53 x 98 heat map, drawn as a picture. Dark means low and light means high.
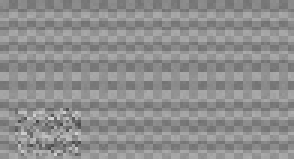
Roughest part: bottom left. Stripes: horizontal, repeating 8 times. Odd patch: rougher, in the bottom left.
